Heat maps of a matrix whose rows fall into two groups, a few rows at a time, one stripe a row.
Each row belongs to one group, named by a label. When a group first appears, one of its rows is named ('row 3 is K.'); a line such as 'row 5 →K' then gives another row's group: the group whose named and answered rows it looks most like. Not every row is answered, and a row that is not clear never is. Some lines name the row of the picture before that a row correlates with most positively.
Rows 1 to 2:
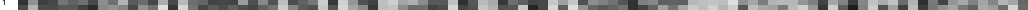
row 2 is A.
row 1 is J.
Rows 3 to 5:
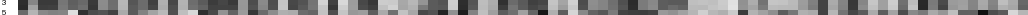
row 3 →J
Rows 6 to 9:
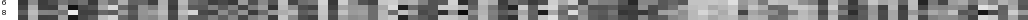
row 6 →J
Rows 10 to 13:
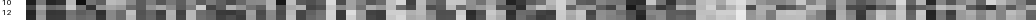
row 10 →J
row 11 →A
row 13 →J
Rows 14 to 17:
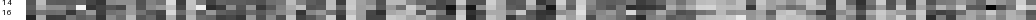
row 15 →A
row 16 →J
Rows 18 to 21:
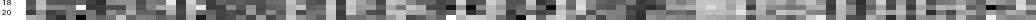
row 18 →A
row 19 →A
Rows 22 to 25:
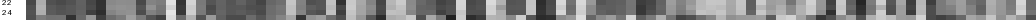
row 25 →J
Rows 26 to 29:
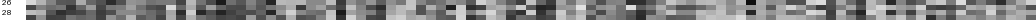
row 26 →A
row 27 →J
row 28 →A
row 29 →J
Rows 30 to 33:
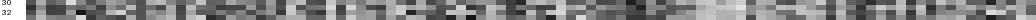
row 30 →A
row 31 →J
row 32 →A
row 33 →A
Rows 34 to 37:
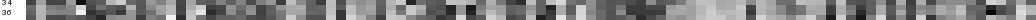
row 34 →A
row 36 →A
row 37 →A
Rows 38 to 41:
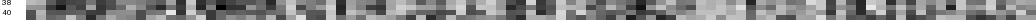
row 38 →A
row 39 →J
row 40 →A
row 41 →A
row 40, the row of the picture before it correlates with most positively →37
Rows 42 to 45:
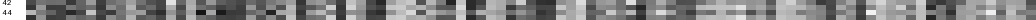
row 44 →J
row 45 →J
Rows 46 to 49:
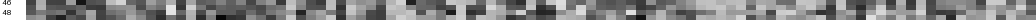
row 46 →A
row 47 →A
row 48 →J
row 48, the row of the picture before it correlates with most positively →42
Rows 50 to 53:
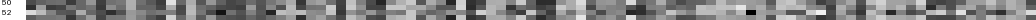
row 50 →J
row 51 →J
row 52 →A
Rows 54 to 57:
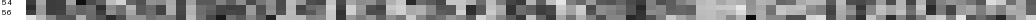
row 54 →A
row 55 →J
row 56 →J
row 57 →A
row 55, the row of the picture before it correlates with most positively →51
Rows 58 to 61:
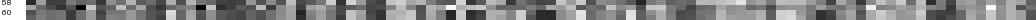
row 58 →J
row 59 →J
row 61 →J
